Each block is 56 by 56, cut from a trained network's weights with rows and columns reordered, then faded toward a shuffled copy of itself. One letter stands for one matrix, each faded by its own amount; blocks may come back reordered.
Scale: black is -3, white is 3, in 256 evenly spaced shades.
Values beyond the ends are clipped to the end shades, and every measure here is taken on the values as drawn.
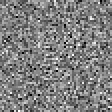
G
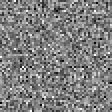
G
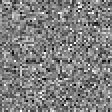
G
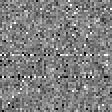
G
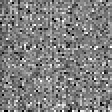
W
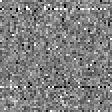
G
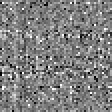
W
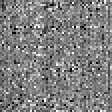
W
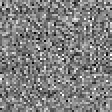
G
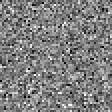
G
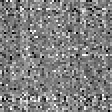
W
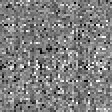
W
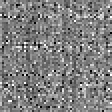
W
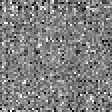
W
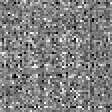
W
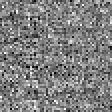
G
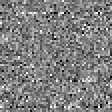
G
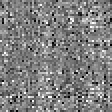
W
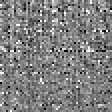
W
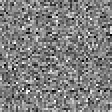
G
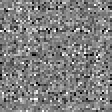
W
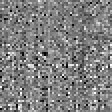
W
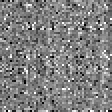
W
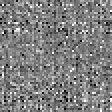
W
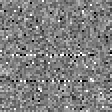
G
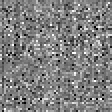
W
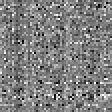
W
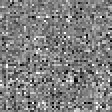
W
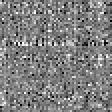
W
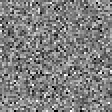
G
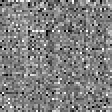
W
